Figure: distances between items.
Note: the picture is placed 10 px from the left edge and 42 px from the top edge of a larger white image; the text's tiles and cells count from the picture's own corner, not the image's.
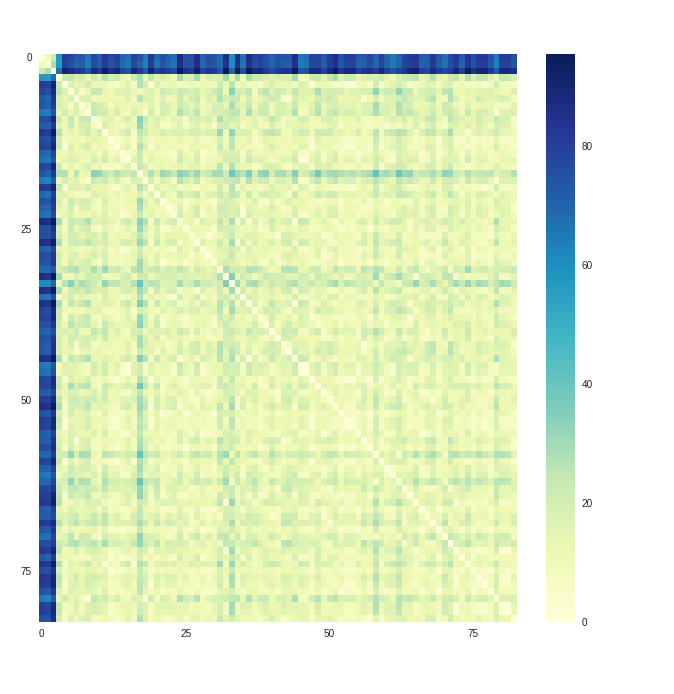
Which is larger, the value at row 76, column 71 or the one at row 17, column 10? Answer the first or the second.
the second
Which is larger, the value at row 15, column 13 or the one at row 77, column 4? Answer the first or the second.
the first
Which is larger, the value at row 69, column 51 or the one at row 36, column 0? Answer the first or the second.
the second
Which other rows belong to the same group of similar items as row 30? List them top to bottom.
3, 4, 5, 6, 7, 8, 9, 10, 11, 12, 13, 14, 15, 16, 17, 18, 19, 20, 21, 22, 23, 24, 25, 26, 27, 28, 29, 31, 32, 33, 34, 35, 36, 37, 38, 39, 40, 41, 42, 43, 44, 45, 46, 47, 48, 49, 50, 51, 52, 53, 54, 55, 56, 57, 58, 59, 60, 61, 62, 63, 64, 65, 66, 67, 68, 69, 70, 71, 72, 73, 74, 75, 76, 77, 78, 79, 80, 81, 82
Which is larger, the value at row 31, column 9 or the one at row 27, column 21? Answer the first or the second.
the first
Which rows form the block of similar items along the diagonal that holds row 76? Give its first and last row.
3 to 82
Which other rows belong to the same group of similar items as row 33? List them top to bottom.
3, 4, 5, 6, 7, 8, 9, 10, 11, 12, 13, 14, 15, 16, 17, 18, 19, 20, 21, 22, 23, 24, 25, 26, 27, 28, 29, 30, 31, 32, 34, 35, 36, 37, 38, 39, 40, 41, 42, 43, 44, 45, 46, 47, 48, 49, 50, 51, 52, 53, 54, 55, 56, 57, 58, 59, 60, 61, 62, 63, 64, 65, 66, 67, 68, 69, 70, 71, 72, 73, 74, 75, 76, 77, 78, 79, 80, 81, 82
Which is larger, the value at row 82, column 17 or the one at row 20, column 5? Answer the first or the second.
the first
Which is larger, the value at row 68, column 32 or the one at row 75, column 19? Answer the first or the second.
the first
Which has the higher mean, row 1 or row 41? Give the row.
1
